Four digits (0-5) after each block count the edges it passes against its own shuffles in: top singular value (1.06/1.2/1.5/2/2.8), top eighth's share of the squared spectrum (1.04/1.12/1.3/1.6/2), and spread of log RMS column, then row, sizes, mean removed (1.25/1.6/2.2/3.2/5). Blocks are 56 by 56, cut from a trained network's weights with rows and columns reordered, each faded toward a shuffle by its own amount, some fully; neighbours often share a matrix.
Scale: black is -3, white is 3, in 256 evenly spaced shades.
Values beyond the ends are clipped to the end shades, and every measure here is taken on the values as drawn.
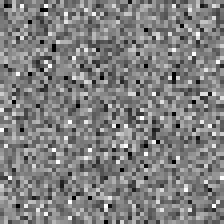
0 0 0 0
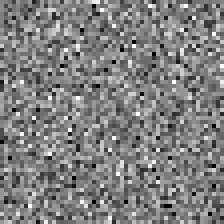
0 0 0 0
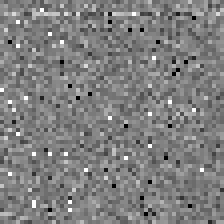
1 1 0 0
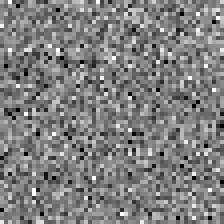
0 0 0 0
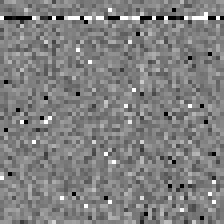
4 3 0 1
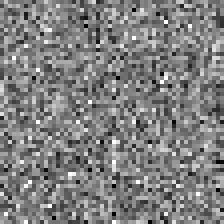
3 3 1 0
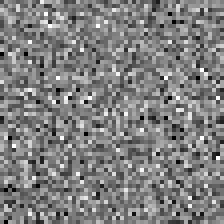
1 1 0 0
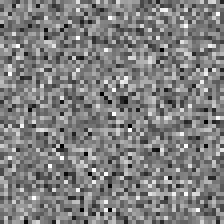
0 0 0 0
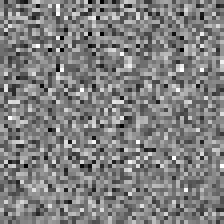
3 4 2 2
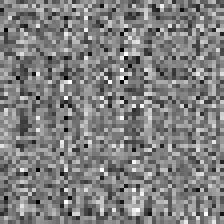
4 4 3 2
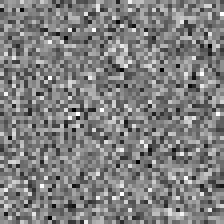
1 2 0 0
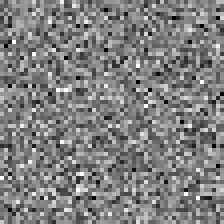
2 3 1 0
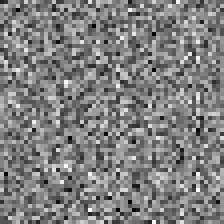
3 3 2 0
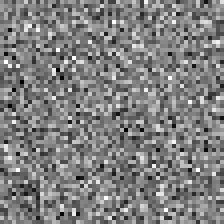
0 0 0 0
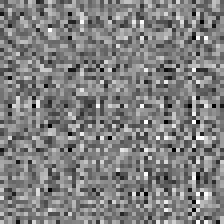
4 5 2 3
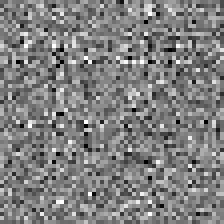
3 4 2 2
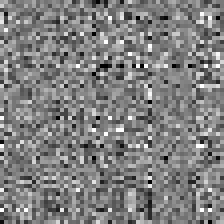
4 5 3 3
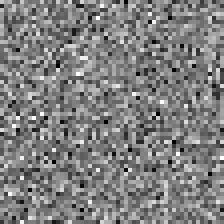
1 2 1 0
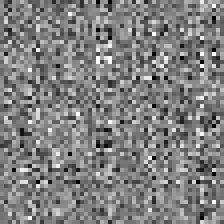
3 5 3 2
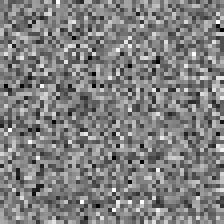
3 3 1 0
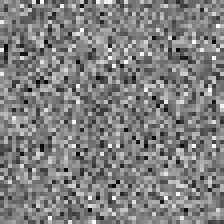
2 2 1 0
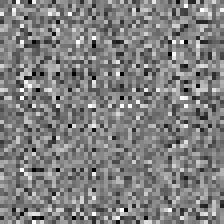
3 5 3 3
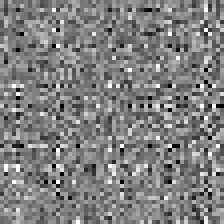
3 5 3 3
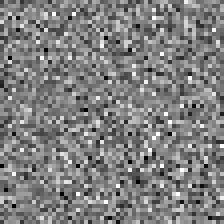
1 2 0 1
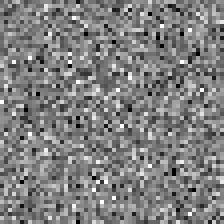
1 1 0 0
